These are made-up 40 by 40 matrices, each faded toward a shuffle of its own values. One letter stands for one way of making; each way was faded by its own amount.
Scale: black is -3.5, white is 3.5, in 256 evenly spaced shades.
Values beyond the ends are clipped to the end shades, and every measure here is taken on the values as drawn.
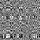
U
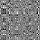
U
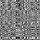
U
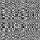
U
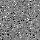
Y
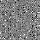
Y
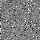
Y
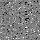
Y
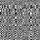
U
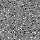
Y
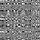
U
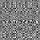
U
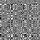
U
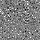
Y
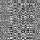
U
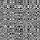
U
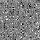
Y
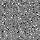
Y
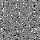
Y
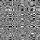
U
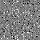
Y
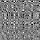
U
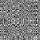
U
